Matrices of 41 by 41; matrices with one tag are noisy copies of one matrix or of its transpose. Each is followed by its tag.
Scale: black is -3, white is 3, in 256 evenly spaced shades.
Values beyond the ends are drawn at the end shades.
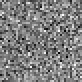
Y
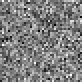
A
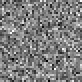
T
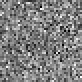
Y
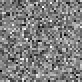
T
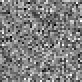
A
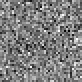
Y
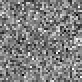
Y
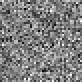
A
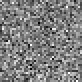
Y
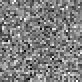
Y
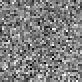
Y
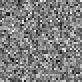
T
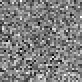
Y
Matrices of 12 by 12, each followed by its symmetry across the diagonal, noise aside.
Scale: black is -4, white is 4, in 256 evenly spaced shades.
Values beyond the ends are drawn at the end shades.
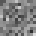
symmetric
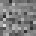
neither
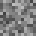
antisymmetric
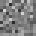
antisymmetric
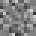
antisymmetric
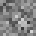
symmetric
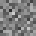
symmetric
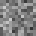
neither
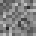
symmetric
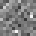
symmetric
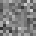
antisymmetric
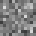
neither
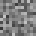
antisymmetric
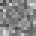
symmetric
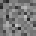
symmetric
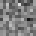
neither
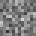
neither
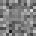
antisymmetric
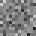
symmetric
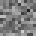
neither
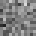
antisymmetric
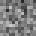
antisymmetric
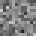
neither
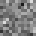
antisymmetric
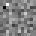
antisymmetric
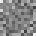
symmetric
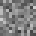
neither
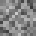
symmetric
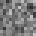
neither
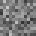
neither
